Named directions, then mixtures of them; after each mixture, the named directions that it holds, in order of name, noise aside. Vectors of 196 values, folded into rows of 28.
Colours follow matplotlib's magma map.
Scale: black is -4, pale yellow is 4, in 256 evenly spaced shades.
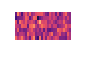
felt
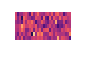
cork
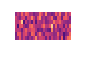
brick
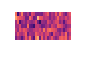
felt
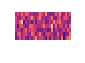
brick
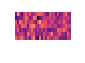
felt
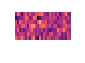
felt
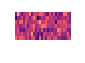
cork, felt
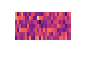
felt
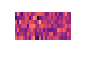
felt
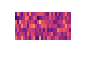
felt
